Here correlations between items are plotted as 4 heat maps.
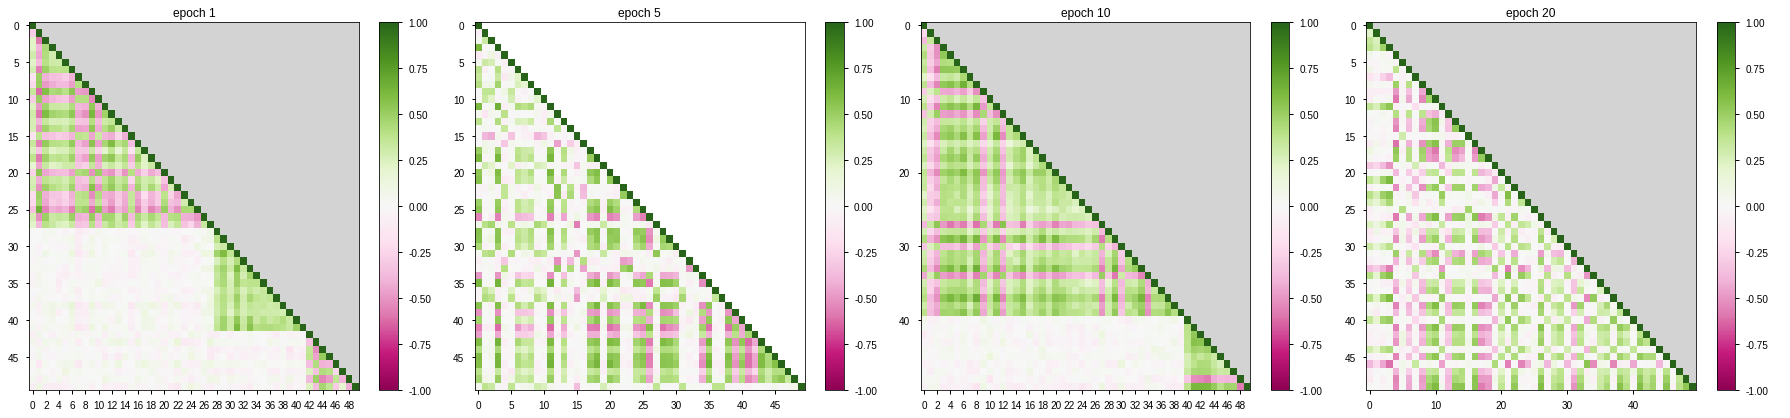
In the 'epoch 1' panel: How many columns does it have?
50
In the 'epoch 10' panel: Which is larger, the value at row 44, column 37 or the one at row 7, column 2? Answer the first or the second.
the first
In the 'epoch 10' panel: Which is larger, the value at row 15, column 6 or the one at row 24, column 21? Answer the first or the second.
the first
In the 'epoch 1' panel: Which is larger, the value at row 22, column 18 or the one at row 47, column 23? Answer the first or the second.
the first
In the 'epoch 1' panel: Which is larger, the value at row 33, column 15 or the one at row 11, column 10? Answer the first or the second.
the first
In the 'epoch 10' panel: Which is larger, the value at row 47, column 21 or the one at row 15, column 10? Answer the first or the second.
the second
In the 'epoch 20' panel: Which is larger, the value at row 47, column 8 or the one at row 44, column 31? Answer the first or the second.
the second
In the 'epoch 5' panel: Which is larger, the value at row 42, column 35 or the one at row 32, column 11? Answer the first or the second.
the second
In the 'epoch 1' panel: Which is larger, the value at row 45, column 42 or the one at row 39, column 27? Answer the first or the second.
the first
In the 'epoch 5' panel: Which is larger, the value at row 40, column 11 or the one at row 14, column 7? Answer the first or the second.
the first
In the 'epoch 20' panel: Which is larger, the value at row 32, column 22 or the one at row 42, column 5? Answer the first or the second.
the first
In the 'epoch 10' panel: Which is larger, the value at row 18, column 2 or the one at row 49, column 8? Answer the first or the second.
the second
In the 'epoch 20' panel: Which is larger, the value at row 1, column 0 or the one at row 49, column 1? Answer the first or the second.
the first
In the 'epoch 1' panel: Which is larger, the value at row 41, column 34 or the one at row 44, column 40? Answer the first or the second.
the first
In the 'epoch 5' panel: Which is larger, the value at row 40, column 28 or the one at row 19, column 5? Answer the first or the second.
the first
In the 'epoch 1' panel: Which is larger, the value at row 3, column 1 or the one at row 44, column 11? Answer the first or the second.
the second
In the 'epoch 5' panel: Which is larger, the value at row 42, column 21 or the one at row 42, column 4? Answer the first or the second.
the second
